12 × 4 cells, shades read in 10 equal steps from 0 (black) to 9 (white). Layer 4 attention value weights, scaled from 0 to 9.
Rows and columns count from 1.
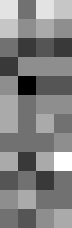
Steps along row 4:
up same same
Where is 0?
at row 5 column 2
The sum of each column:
60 43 57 59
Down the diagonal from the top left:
8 5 3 5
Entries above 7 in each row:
2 0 0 0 0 0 0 0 1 0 0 0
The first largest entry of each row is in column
1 1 1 2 1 1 1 4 4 2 2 4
